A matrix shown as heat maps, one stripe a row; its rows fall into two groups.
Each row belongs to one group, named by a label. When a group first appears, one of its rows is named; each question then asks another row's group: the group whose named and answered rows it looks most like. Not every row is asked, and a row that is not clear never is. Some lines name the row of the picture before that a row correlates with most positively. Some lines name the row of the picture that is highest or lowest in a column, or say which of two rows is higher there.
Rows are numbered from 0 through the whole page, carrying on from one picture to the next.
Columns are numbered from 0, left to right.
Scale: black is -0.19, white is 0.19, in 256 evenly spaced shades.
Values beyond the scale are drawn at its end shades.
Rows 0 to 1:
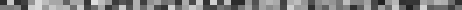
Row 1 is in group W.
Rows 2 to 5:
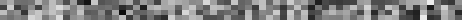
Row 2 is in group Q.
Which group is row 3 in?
W
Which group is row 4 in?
W
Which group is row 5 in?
W
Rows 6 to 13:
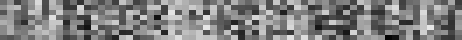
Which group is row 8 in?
W
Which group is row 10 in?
W
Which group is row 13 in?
Q
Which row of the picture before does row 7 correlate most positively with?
3
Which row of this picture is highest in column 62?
7
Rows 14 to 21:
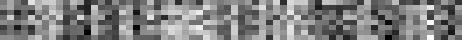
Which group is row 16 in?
Q
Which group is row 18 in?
Q
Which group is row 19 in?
Q
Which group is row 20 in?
Q
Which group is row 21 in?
Q
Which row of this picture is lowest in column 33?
17
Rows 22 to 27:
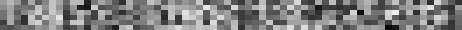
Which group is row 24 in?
W
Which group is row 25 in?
W
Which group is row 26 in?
W
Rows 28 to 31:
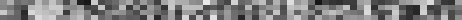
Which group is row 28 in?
Q
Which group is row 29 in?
W
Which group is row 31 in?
W
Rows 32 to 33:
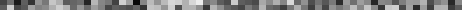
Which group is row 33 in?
W
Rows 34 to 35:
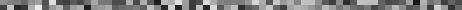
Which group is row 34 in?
Q
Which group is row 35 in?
W
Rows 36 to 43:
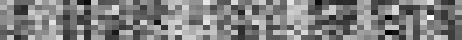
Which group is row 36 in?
Q
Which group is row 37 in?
W
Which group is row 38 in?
W
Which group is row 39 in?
Q
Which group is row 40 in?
Q
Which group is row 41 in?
W
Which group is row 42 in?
Q
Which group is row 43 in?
W
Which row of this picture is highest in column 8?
43
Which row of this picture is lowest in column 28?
40
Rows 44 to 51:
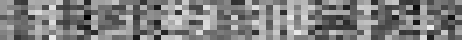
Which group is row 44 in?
W
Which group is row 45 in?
Q
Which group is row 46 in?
W
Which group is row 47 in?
Q
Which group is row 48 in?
Q
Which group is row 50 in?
W
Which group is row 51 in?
Q
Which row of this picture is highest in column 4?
46
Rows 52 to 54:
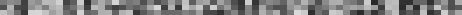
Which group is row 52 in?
W
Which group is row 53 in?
W
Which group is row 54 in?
W
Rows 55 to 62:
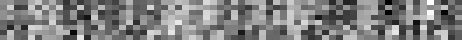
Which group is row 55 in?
Q
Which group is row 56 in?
W
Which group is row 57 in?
Q
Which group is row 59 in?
Q
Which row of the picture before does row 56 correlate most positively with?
53
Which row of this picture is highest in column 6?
56
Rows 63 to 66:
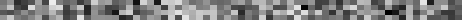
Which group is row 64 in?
W
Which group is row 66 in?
W
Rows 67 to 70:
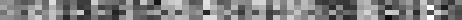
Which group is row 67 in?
Q
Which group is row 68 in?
Q
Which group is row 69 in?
W
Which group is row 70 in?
Q
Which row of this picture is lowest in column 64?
67
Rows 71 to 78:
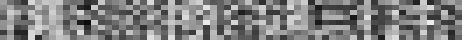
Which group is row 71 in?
W
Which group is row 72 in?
Q
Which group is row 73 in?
W
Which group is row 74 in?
W
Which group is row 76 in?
W
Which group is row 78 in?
W
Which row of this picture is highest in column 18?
77
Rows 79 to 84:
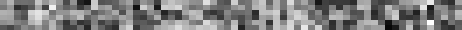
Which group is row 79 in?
Q
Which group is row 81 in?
W
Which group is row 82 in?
W
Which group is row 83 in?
Q
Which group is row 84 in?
Q
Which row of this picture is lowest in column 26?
82
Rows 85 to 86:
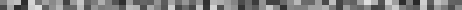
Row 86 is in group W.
